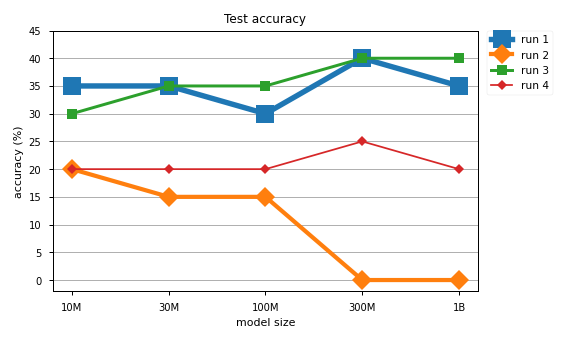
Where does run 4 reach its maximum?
300M
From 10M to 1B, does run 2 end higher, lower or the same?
lower
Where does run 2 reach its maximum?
10M
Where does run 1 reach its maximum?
300M
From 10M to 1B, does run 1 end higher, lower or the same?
the same
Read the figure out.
Title: Test accuracy
x-axis: model size, ticks 10M 30M 100M 300M 1B
y-axis: accuracy (%), ticks 0 5 10 15 20 25 30 35 40 45
Legend: run 1, run 2, run 3, run 4
Values:
run 1: 35 35 30 40 35
run 2: 20 15 15 0 0
run 3: 30 35 35 40 40
run 4: 20 20 20 25 20
